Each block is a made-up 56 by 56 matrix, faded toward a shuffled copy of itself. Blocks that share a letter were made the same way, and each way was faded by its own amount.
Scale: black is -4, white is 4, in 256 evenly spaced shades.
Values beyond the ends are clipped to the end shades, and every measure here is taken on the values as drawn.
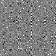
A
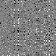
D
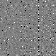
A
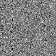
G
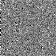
G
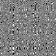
D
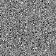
G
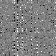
A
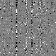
D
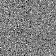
G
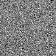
G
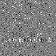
A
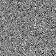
G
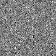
G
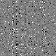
A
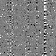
D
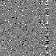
A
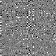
A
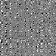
A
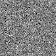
G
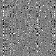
D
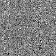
G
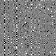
D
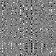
D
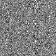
G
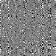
D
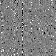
A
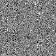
G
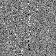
G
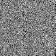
G
